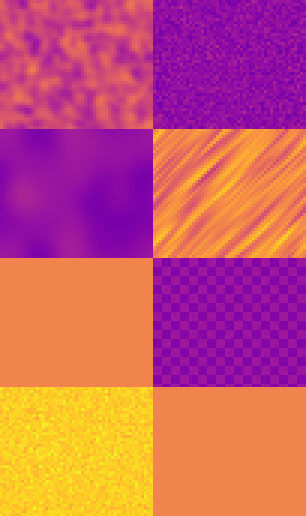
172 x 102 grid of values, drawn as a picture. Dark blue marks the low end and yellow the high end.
It is made of 4 by 2 panels. Panel 1,1: middling, blotchy. Panel 1,2: low, fine-grained, faint in contrast. Panel 2,1: low, smooth, faint in contrast. Panel 2,2: high, slanting up to the right. Panel 3,1: high, flat. Panel 3,2: low, checkered, faint in contrast. Panel 4,1: very high, fine-grained, faint in contrast. Panel 4,2: high, flat.
